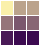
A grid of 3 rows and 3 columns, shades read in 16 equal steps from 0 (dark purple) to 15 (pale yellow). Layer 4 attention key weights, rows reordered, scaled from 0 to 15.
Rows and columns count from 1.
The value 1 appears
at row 3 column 1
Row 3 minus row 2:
-6 -5 -6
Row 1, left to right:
15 10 10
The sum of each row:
35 18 1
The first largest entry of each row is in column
1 1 1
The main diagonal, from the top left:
15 5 0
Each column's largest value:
15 10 10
